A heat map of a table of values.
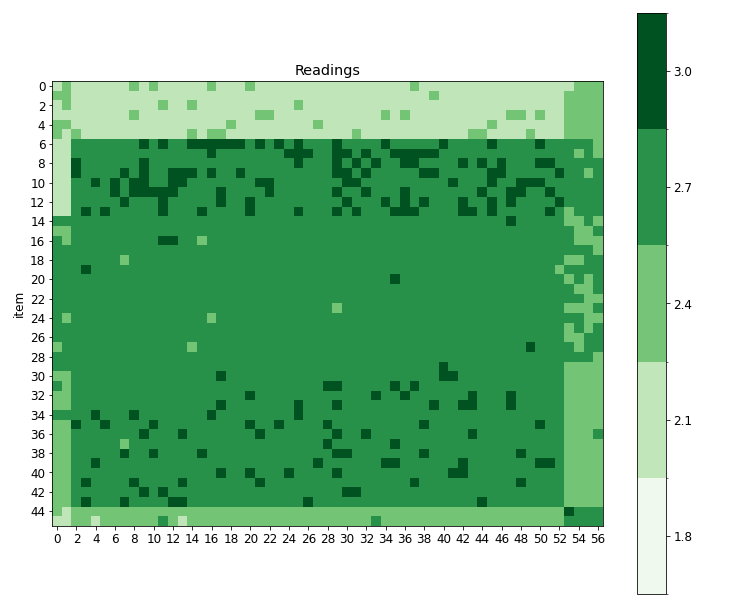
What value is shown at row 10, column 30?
3.0
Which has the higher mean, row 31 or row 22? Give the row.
31
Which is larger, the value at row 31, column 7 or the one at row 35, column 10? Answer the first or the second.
the second
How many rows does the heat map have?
46
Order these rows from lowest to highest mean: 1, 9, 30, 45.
1, 45, 30, 9
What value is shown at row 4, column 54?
2.4
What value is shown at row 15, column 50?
2.7
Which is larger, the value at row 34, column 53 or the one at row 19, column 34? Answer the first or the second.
the second
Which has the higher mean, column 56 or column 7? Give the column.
7
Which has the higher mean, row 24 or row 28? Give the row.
28
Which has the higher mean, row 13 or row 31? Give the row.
13
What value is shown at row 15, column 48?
2.7
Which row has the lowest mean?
1
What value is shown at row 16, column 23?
2.7
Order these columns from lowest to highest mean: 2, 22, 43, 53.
53, 22, 2, 43
